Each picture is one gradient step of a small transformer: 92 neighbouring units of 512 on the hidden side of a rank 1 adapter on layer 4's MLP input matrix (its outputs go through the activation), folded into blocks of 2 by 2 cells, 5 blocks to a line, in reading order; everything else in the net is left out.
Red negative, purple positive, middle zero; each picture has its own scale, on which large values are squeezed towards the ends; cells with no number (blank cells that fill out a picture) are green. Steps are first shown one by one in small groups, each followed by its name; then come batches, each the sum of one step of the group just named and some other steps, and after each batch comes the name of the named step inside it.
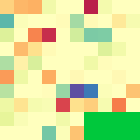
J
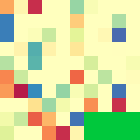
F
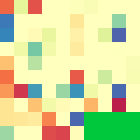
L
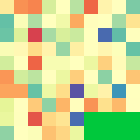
F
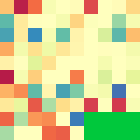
L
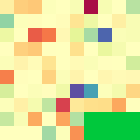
J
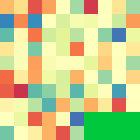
F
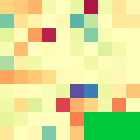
J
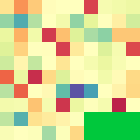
J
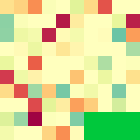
F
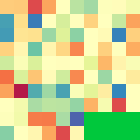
F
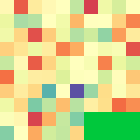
J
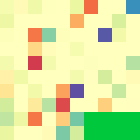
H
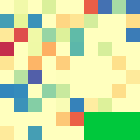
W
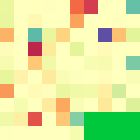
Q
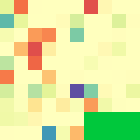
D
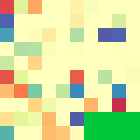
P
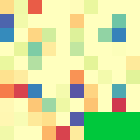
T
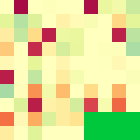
W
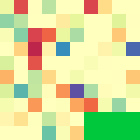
D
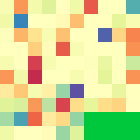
H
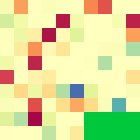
D
